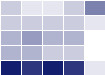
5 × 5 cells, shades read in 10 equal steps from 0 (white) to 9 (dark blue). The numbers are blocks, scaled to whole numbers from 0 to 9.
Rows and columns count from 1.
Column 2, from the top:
1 2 4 3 8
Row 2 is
2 2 2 2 1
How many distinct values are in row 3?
3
